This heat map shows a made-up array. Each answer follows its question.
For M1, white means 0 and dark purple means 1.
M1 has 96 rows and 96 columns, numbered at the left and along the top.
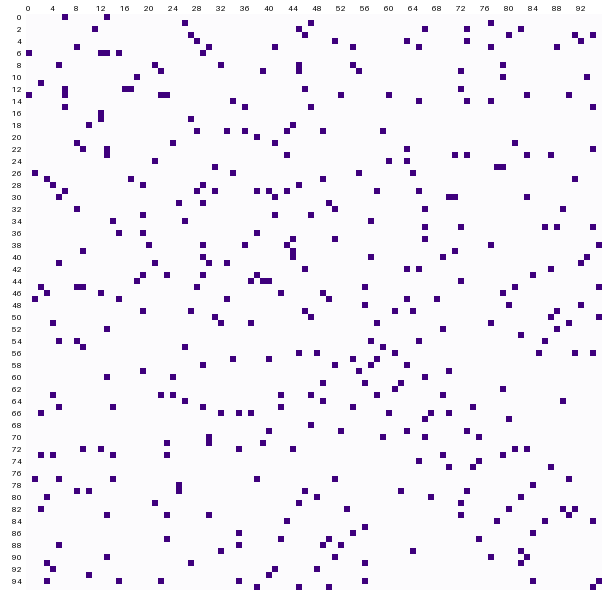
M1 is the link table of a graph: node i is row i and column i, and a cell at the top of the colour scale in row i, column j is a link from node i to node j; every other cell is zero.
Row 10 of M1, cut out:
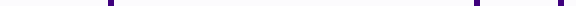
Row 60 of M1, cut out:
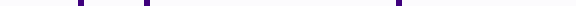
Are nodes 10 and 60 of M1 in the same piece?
yes
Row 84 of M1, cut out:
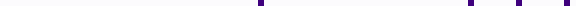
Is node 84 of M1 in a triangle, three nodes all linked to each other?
no
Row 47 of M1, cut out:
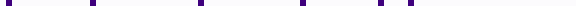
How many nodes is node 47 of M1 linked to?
6
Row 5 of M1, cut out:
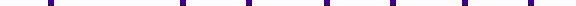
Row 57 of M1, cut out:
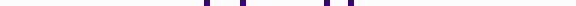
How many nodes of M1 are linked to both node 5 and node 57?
1
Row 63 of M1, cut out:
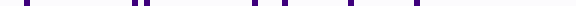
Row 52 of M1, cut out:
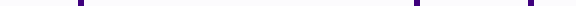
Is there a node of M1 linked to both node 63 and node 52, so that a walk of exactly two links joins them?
yes
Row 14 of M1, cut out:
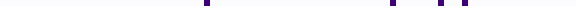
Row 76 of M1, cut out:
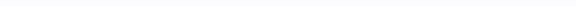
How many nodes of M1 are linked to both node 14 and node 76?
0
